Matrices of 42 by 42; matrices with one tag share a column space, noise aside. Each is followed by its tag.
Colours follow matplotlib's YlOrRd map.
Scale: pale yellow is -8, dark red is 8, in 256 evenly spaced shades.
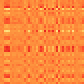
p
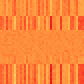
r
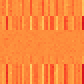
r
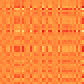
p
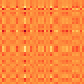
p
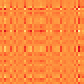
p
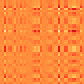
p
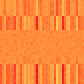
r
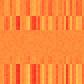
r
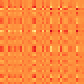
p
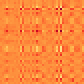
p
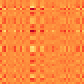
p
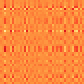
p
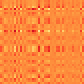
p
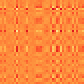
p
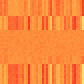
r
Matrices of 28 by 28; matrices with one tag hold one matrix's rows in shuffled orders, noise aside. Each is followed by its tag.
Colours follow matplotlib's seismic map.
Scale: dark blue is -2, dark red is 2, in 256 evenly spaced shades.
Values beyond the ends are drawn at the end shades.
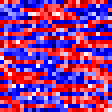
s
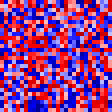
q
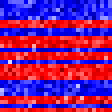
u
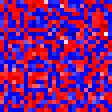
q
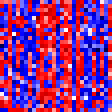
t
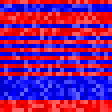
u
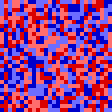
q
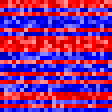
u
